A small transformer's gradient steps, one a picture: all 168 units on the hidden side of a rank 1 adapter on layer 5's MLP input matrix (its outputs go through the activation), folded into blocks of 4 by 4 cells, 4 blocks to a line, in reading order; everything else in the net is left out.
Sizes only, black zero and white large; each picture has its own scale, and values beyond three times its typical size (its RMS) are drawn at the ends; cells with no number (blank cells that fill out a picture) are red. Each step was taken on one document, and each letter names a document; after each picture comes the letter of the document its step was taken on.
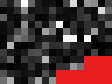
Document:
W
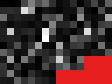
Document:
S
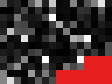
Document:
W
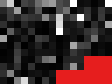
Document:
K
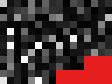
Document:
S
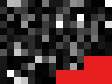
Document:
K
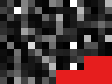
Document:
K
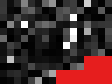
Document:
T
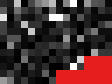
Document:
W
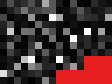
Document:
S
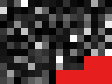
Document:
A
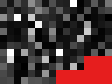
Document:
S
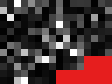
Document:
K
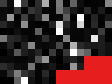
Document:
K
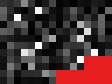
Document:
A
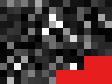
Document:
W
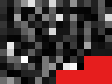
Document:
W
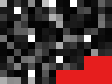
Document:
W
